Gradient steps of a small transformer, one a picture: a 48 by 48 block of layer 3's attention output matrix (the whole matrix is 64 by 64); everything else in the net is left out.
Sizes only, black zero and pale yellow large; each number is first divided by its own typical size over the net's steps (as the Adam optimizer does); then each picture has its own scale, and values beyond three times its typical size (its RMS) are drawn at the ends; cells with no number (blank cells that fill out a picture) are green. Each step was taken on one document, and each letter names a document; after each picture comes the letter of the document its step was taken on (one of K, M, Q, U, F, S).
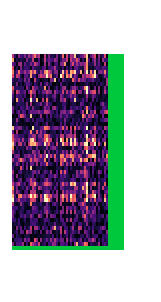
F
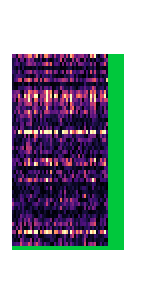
F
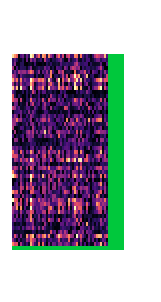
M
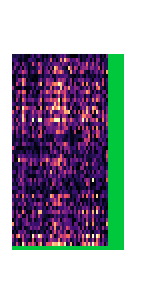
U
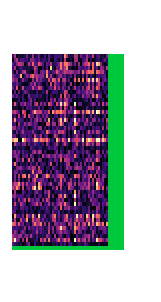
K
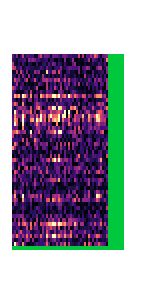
U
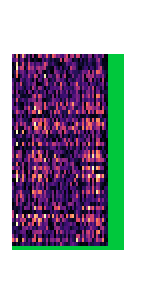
K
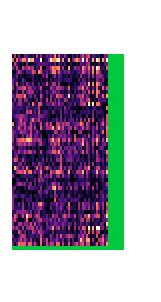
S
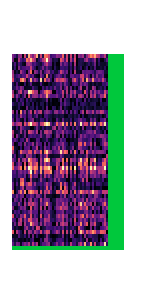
F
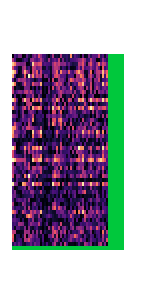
K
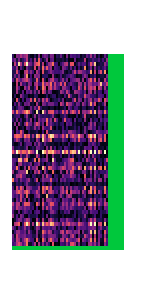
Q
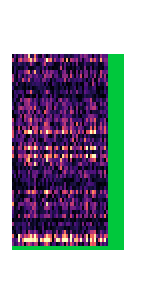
F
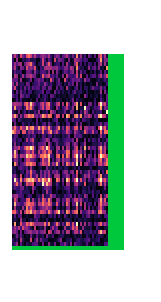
M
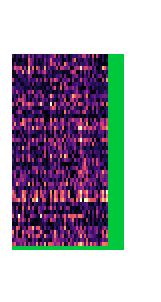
S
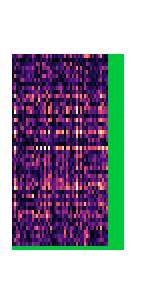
M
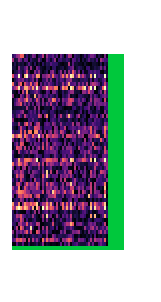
Q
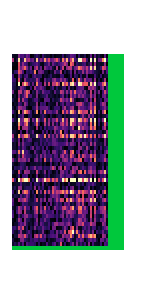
Q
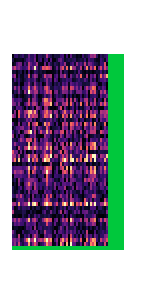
F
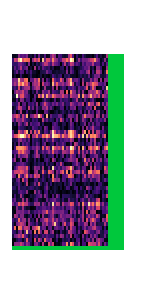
Q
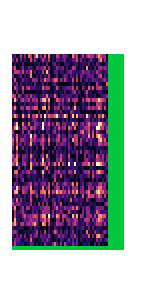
M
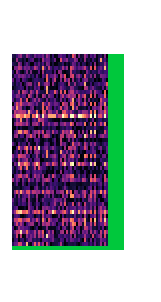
Q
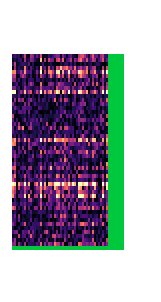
S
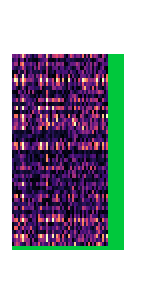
U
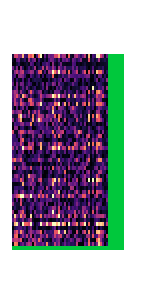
U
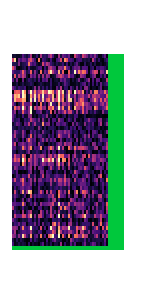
U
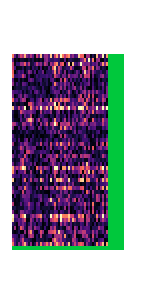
S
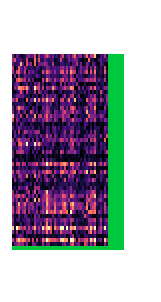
Q
